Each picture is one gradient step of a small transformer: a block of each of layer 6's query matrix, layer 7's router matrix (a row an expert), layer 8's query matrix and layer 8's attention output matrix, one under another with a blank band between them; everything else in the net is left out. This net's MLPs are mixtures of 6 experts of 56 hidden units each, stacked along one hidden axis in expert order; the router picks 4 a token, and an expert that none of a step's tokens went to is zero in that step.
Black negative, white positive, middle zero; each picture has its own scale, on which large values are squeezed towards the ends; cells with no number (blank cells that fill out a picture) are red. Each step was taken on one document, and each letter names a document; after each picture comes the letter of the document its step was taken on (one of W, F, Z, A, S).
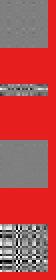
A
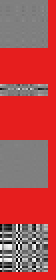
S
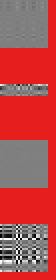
S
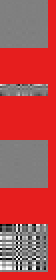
A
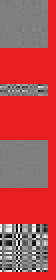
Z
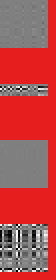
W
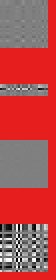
S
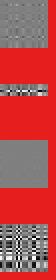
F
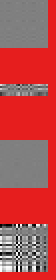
A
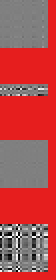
W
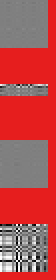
A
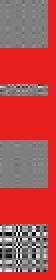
Z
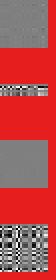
W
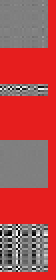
W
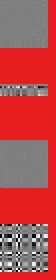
W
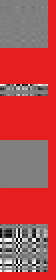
S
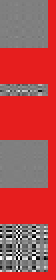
F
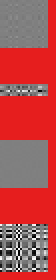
F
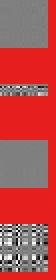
W
